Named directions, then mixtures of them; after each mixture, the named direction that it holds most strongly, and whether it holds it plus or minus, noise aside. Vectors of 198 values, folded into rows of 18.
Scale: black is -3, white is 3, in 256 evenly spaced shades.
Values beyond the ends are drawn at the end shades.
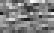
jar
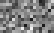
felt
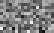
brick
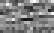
jar, plus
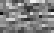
jar, plus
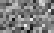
felt, minus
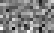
felt, plus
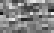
jar, plus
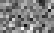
felt, plus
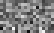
brick, minus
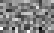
brick, plus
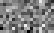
felt, minus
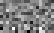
brick, minus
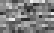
jar, plus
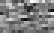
jar, plus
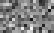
felt, plus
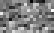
jar, minus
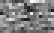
jar, plus
